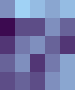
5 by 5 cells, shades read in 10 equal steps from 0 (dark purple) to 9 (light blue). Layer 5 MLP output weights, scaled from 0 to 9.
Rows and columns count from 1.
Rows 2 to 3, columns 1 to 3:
0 3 3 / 2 5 6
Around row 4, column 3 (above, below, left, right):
6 3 6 5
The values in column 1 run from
0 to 6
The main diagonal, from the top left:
6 3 6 5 7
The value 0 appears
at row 2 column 1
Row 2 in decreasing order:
6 4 3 3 0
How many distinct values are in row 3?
4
